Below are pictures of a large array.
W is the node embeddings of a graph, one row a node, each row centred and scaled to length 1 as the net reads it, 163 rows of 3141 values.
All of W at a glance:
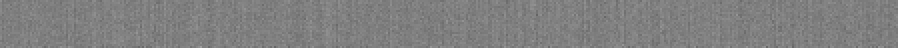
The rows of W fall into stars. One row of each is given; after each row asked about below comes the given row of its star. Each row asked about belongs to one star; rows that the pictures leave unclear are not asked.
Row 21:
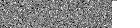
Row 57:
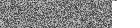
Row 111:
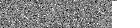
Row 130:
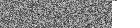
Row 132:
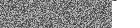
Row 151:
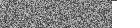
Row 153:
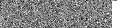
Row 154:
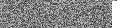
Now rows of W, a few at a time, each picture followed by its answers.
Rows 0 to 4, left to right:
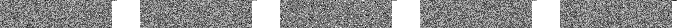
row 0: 132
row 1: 130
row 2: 154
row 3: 57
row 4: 151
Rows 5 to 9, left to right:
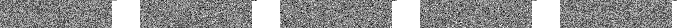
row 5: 130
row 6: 151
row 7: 57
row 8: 154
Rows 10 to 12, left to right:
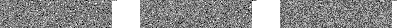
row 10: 132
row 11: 132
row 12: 111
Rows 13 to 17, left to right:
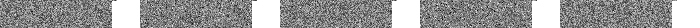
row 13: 132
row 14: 151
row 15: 132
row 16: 21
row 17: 154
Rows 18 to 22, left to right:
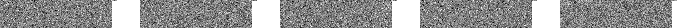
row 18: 57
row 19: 151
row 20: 153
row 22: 57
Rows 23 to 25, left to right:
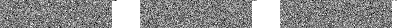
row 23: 132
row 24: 57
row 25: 57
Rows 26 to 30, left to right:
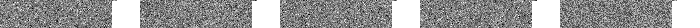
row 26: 21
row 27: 151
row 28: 154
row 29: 132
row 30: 130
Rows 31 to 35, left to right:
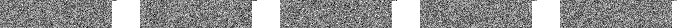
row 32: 151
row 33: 132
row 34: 151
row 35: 57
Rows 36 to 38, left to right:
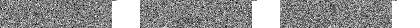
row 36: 111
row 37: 151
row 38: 154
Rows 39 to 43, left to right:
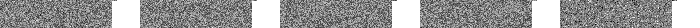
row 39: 111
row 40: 154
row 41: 151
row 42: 21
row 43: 111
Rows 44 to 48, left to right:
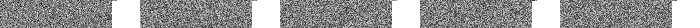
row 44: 21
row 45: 153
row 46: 130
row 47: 111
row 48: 132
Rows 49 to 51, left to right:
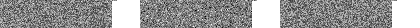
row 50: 57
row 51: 153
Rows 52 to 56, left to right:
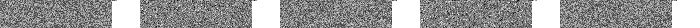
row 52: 111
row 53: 57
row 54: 130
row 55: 57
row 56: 21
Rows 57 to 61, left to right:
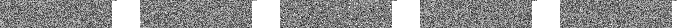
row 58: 57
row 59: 154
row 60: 21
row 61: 154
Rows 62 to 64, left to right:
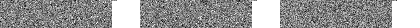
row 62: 153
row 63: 153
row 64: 21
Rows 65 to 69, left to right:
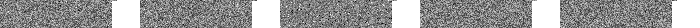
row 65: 21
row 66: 21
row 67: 130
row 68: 57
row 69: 111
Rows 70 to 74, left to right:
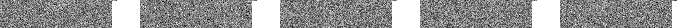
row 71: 154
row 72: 154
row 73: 132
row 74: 151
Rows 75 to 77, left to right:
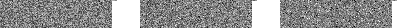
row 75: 130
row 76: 151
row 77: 111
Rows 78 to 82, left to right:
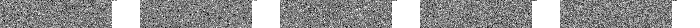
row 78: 57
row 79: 130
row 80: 21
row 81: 151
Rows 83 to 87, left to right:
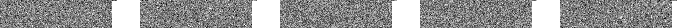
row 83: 151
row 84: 21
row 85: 151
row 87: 153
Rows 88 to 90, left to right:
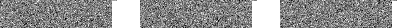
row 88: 153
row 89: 153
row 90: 153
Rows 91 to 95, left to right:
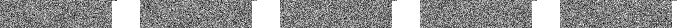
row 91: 132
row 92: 151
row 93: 132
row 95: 153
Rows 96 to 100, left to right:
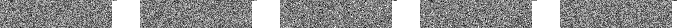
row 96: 153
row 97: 57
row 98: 154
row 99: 153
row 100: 153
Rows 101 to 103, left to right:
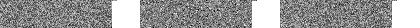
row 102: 21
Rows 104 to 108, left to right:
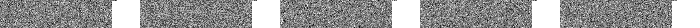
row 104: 151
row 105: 154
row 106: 57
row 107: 151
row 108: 151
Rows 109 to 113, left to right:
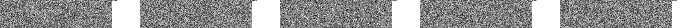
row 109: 132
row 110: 132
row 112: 57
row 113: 111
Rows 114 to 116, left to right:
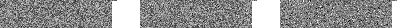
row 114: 111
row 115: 111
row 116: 111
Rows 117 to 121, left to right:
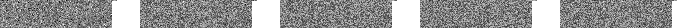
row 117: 21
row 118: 151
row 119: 154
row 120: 130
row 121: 57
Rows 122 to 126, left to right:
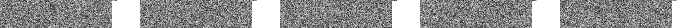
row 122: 154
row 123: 111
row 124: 151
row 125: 111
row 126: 111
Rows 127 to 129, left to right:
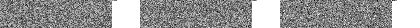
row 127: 154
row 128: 111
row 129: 57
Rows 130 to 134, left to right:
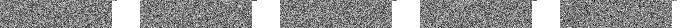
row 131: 151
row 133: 151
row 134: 57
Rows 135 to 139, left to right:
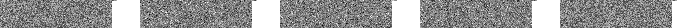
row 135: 130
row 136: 132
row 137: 153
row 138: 57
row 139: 111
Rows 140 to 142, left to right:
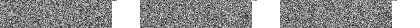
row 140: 153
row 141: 154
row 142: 154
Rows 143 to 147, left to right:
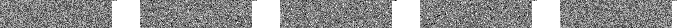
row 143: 153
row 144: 153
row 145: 132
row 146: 132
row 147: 111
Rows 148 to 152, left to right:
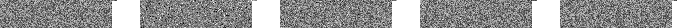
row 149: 154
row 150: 111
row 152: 154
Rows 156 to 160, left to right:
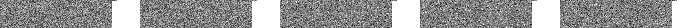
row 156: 151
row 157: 153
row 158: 153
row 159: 21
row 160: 111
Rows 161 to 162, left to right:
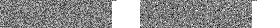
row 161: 57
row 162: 21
